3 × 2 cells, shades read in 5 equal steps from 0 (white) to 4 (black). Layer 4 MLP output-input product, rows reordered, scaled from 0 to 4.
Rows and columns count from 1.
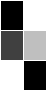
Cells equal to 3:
1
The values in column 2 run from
0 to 4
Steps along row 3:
up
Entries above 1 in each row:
1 1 1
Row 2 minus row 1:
-1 1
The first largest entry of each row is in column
1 1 2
